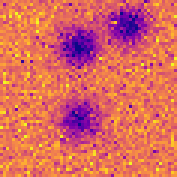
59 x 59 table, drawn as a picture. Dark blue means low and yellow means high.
Dips: three. Odd rows or columns: none. Ninth with the lowest average: top middle. Mirror symmetry: none.
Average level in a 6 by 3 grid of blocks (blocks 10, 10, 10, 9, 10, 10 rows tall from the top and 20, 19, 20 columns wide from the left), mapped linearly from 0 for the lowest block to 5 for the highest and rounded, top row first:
532 / 503 / 545 / 525 / 525 / 555
